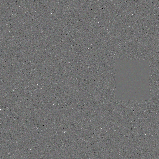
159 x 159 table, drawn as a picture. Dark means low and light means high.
Histogram: heavy tails on both sides. Odd rows or columns: none. Odd patch: calmer, in the middle right. Slope: none. Calmest part: middle right. Grain: fine.
